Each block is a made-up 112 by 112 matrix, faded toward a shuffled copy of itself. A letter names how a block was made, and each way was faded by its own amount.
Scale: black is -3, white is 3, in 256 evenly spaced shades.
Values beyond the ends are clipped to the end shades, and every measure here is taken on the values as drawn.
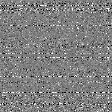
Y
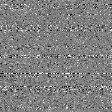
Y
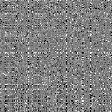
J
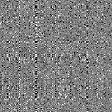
J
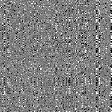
J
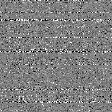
Y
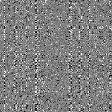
J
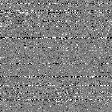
Y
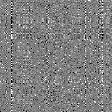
J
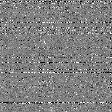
Y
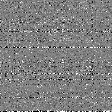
Y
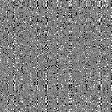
J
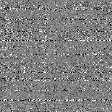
Y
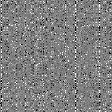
J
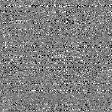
Y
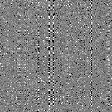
J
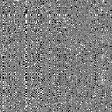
J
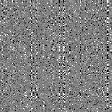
J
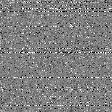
Y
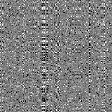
J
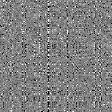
J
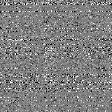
Y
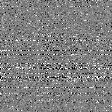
Y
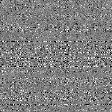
Y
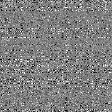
Y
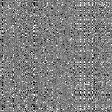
J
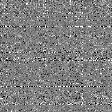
Y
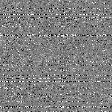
Y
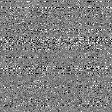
Y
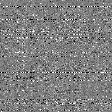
Y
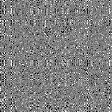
J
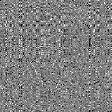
J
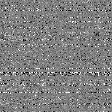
Y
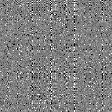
J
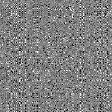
J
